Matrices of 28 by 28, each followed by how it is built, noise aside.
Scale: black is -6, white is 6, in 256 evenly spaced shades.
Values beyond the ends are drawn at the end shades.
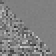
lower triangular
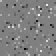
sparse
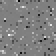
sparse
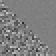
lower triangular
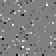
sparse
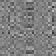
low rank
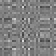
low rank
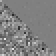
lower triangular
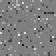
sparse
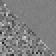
lower triangular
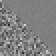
lower triangular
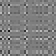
low rank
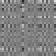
low rank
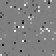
sparse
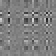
low rank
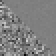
lower triangular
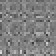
low rank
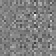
low rank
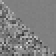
lower triangular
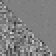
lower triangular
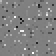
sparse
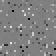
sparse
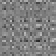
low rank
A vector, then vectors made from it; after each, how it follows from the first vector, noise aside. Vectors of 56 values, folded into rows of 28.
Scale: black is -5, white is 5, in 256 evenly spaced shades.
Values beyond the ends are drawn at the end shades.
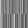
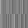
shrunk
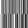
scaled up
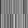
sign-scrambled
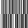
scaled up
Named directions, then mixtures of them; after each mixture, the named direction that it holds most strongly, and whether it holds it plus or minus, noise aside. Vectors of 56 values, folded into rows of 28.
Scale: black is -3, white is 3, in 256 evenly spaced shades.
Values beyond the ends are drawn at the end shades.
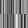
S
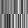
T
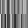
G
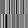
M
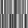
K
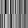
M, minus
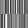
M, minus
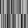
S, plus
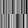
K, minus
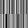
M, plus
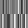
T, plus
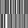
M, minus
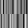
K, minus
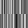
S, minus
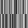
K, plus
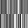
T, plus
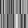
S, plus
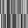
G, plus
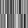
S, plus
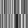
S, minus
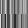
G, plus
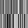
T, plus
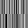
M, plus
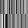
M, plus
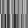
G, plus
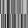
G, plus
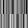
K, minus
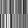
G, minus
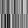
G, plus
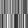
S, minus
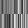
T, plus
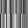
G, minus
